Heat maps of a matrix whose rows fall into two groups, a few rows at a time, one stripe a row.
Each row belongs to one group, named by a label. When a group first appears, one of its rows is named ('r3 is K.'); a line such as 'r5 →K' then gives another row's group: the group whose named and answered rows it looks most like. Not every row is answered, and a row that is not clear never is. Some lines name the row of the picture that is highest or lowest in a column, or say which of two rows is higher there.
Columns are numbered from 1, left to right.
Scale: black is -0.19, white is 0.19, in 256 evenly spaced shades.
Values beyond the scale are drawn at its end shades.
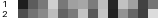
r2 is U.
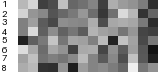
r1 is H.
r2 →H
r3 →H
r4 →H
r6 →H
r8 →H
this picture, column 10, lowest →5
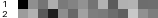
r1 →U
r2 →H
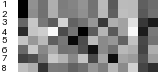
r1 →U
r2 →U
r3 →H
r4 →U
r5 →H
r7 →U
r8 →H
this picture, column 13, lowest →4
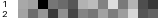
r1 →H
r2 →H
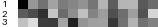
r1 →U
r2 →U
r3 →H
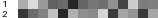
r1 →H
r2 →U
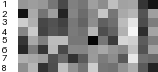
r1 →H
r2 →U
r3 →H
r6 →U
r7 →H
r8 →H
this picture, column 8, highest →8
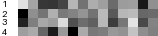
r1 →H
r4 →H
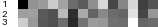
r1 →U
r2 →H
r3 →H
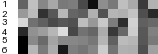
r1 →U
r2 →H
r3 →H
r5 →U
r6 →U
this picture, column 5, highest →4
